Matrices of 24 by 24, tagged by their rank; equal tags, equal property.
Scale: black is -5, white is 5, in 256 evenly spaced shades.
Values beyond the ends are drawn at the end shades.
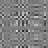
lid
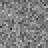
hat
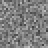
hat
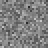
hat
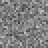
hat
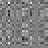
lid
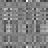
lid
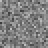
hat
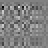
lid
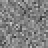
hat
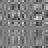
lid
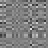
lid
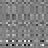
lid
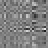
lid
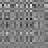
lid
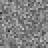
hat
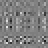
lid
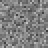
hat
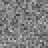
hat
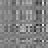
lid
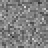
hat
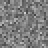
hat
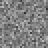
hat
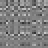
lid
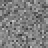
hat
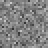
hat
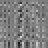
lid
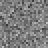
hat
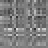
lid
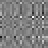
lid
